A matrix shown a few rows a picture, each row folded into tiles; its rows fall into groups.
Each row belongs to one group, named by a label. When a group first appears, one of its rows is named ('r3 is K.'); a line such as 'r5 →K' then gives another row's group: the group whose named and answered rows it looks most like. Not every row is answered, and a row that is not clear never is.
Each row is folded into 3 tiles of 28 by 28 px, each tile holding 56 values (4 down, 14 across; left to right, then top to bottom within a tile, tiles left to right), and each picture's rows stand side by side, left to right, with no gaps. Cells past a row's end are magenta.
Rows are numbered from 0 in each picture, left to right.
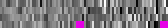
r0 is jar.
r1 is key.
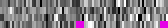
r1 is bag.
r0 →jar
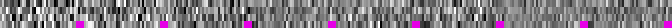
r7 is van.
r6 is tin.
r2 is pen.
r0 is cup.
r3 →van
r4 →van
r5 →jar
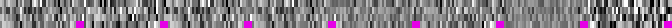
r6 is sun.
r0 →bag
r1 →tin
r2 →bag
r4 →cup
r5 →tin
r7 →pen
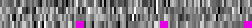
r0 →cup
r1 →tin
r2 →key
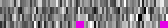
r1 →bag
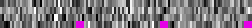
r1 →pen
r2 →sun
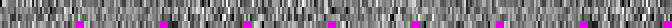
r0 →key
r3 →pen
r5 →sun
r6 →cup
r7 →jar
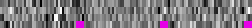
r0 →jar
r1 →sun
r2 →sun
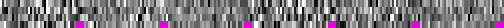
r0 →pen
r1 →bag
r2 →jar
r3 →pen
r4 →jar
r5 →key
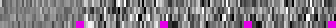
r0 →tin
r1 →bag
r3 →jar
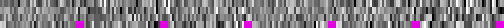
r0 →cup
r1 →key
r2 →pen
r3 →tin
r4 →cup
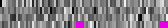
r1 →bag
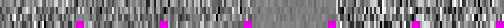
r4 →pen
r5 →bag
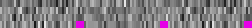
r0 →cup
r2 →cup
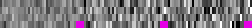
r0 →sun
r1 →sun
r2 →key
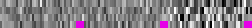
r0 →bag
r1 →van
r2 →cup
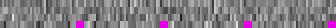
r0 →sun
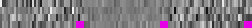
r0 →tin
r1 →van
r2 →van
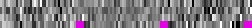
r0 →bag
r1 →van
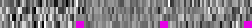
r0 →cup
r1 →sun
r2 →tin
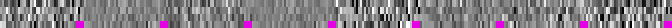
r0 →cup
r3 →tin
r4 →tin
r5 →bag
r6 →bag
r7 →cup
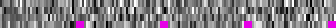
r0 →key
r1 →pen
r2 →pen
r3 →bag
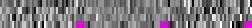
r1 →sun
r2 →key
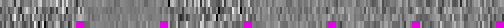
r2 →key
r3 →sun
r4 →sun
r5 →jar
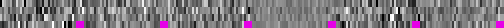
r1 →jar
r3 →sun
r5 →van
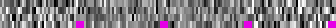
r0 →cup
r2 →sun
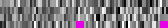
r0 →van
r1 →cup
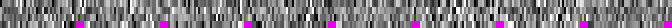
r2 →tin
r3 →jar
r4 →cup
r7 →van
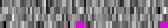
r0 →sun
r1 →sun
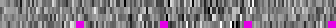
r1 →jar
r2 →key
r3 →tin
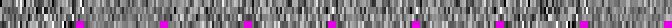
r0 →key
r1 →van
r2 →van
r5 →sun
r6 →key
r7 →van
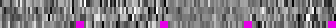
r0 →key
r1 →tin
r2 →bag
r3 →jar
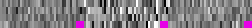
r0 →pen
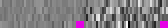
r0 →tin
